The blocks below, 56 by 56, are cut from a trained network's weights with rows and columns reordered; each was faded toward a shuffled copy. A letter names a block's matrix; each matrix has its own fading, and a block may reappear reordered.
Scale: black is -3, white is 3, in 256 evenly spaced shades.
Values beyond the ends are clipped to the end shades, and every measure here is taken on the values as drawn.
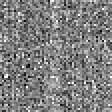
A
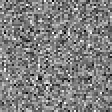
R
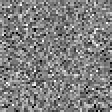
R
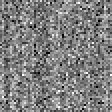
A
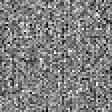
A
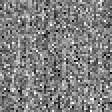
A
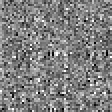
A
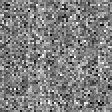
A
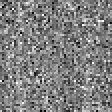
A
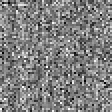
A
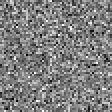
R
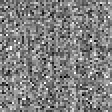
A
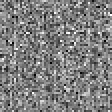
A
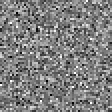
R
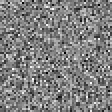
R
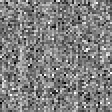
A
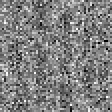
A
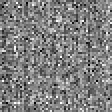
A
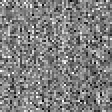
A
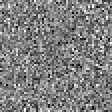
R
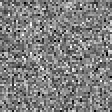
R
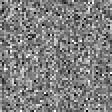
A
